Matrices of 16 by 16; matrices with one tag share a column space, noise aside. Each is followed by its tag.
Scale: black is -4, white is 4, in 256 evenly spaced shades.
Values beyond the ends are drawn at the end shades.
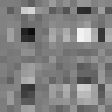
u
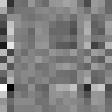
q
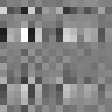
u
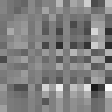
q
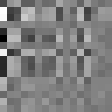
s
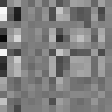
s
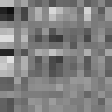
s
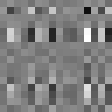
u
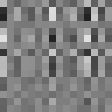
s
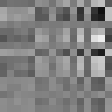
s
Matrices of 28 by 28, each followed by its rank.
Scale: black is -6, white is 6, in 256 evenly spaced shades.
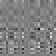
two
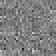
five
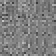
five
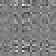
three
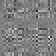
three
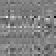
three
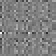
three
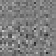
five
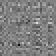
five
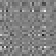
three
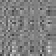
three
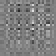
two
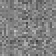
five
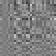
two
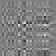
two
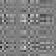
two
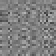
three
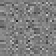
five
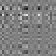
two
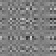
two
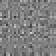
five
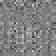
five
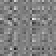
two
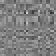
three
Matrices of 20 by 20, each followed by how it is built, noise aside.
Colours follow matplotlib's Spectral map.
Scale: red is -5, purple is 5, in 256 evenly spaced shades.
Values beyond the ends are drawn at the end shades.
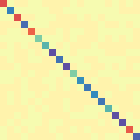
diagonal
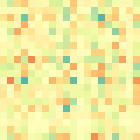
low rank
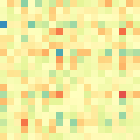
low rank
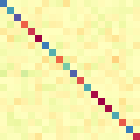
diagonal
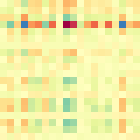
low rank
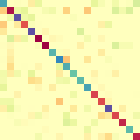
diagonal
